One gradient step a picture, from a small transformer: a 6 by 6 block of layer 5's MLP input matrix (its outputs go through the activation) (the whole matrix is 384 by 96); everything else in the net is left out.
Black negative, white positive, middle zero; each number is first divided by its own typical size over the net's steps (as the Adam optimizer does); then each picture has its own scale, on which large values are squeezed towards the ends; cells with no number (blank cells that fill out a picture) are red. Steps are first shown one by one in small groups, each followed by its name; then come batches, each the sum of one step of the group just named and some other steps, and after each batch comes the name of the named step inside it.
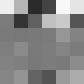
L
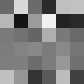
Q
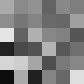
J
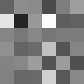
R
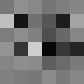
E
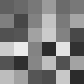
R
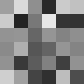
Q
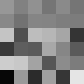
J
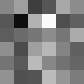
R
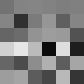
E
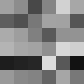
L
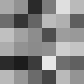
L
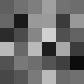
E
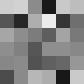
R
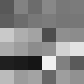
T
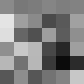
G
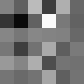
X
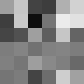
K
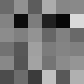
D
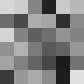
G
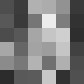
X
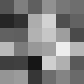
T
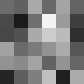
X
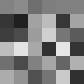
D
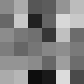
K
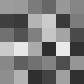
G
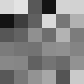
K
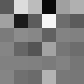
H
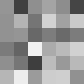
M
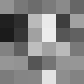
M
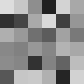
M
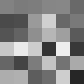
M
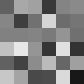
H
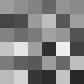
M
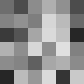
M
